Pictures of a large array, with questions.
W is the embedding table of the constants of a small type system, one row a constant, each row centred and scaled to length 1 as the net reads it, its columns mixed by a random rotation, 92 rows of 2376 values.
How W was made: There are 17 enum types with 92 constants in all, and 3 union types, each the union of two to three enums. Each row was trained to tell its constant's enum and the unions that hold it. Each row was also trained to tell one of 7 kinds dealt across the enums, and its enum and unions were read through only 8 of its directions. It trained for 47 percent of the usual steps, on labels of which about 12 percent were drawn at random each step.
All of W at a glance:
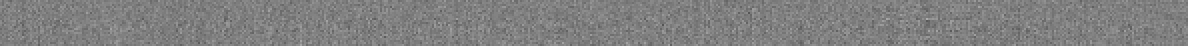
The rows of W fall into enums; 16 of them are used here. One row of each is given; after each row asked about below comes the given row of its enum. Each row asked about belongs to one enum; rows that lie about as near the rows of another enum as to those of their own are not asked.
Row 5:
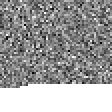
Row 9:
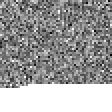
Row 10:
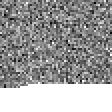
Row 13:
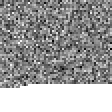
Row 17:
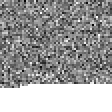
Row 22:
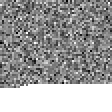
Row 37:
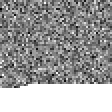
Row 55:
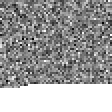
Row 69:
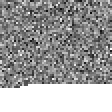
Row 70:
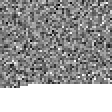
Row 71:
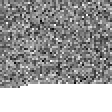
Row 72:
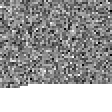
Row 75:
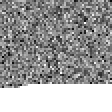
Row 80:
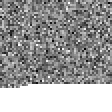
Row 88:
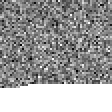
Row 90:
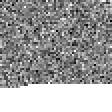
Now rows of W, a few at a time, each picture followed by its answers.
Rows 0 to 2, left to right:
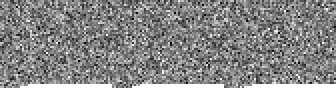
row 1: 17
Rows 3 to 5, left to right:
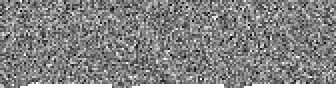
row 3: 5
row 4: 22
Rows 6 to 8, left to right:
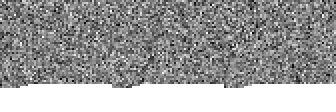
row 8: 72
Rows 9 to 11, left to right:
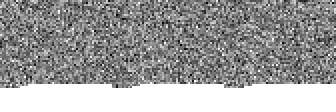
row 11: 71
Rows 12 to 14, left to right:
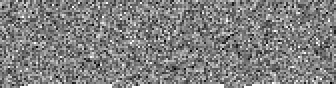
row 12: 17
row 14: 9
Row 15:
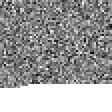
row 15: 88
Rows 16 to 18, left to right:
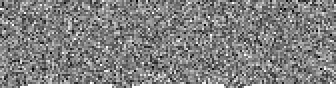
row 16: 55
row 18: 75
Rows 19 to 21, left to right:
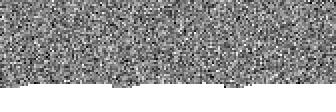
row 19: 22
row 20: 55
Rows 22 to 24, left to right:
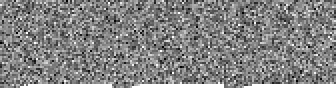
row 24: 72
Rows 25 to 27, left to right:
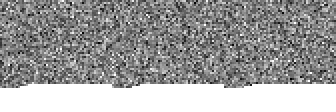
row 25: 70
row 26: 37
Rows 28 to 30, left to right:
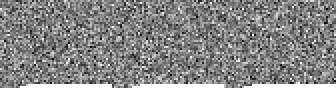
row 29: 80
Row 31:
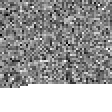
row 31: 55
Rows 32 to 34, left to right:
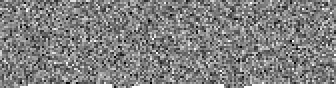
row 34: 10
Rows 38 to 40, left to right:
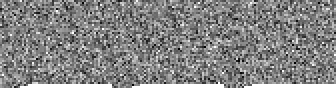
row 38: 37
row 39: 75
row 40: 10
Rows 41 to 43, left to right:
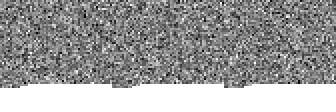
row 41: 80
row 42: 22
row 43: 17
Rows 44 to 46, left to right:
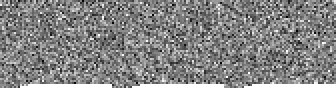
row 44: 17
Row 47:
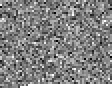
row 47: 17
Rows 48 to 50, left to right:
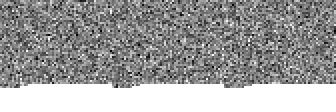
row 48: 10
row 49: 10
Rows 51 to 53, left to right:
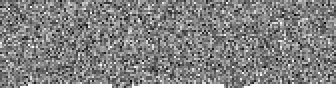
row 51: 71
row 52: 80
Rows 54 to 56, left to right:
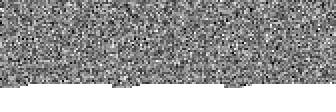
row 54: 55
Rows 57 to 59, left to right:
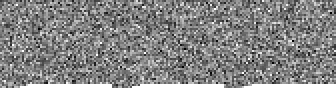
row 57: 13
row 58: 71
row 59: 72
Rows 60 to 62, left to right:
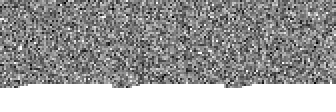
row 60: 22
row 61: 37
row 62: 75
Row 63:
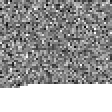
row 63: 72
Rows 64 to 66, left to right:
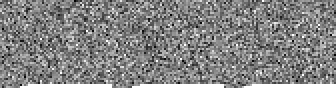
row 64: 75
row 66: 72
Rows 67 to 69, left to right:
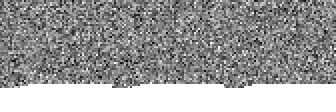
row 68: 55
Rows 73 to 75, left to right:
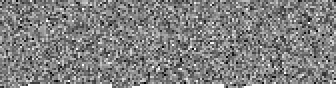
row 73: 88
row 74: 88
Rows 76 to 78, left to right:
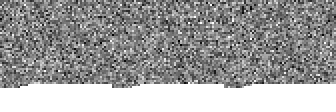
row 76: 5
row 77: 71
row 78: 75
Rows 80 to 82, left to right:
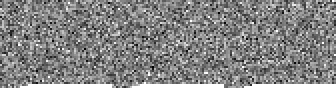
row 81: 70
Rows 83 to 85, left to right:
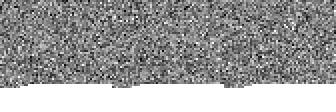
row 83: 88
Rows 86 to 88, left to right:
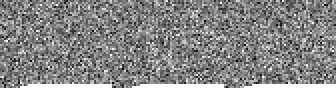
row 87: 22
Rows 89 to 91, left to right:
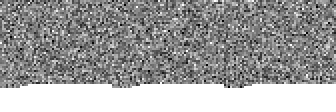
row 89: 13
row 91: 10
